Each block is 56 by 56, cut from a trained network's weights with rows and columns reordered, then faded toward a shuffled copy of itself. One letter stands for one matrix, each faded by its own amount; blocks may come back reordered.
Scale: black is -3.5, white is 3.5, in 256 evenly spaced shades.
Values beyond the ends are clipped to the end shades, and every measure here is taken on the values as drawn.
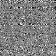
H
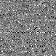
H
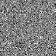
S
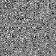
S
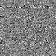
S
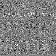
S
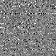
H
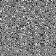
H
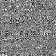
S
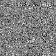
S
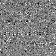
H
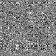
S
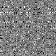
H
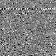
H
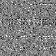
H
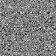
S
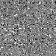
H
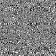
H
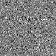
S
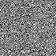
H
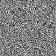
S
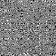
H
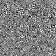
H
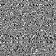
H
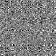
S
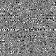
H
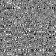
H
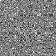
H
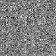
S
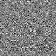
S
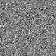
S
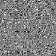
H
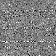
H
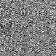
S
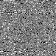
H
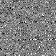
H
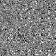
H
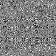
H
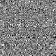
S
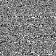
S
